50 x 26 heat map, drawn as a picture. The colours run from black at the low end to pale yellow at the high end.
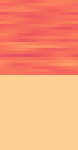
The table splits into 2 rows of 1 panel. Panel 1,1: high, streaked across, faint in contrast. Panel 2,1: very high, flat.
